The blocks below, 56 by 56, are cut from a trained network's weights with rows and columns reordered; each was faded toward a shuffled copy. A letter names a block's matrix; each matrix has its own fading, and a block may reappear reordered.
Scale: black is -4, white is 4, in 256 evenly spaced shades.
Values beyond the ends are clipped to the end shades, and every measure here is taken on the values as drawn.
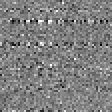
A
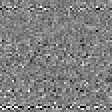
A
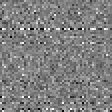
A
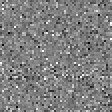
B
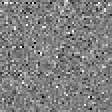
B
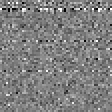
A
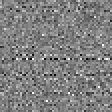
A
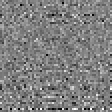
A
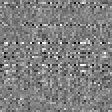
A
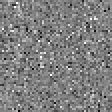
B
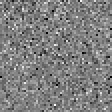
B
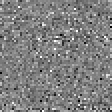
B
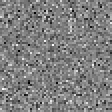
B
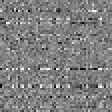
A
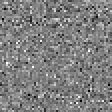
B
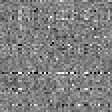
A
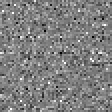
B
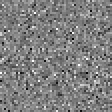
B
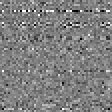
A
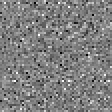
B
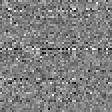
A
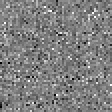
B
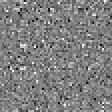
B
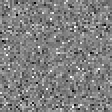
B
